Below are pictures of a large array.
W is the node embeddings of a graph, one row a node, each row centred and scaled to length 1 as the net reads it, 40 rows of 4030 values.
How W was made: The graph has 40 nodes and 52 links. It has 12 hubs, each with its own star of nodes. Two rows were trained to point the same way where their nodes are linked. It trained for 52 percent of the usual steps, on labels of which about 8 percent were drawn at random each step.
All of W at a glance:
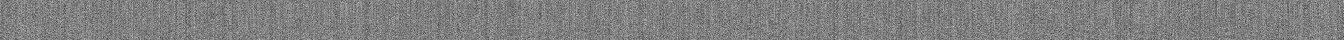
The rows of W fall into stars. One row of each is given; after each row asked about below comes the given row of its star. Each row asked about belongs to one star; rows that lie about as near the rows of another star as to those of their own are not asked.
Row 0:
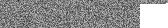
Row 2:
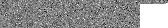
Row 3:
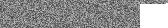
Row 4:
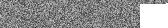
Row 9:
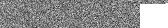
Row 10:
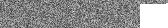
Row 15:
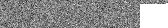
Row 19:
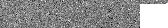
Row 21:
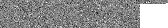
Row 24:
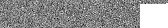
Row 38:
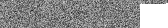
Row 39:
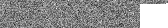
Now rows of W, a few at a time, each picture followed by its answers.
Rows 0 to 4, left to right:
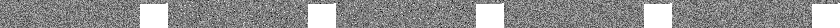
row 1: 3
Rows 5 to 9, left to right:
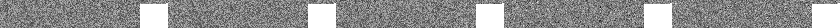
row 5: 2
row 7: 15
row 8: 2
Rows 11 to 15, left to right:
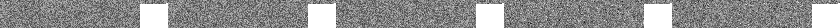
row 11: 39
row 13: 10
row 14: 15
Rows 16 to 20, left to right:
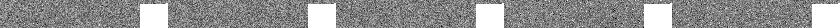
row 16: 4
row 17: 21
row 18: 10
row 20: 0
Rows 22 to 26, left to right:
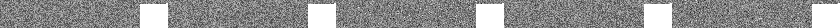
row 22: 0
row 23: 19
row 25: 3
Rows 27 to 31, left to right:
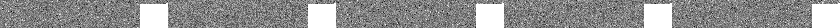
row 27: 0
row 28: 19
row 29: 3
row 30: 9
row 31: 9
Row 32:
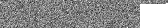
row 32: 38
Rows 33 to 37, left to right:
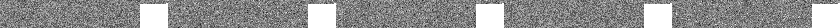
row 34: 9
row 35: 39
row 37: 19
